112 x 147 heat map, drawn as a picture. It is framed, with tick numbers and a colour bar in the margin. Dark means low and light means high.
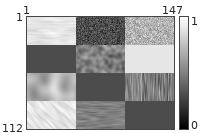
It is made of 4 by 3 panels. Panel 1,1: very high, streaked across, faint in contrast. Panel 1,2: low, fine-grained. Panel 1,3: high, fine-grained. Panel 2,1: low, flat. Panel 2,2: middling, blotchy. Panel 2,3: very high, flat. Panel 3,1: high, smooth. Panel 3,2: low, flat. Panel 3,3: middling, streaked downward. Panel 4,1: very high, slanting down to the right, faint in contrast. Panel 4,2: middling, streaked across, faint in contrast. Panel 4,3: low, flat.
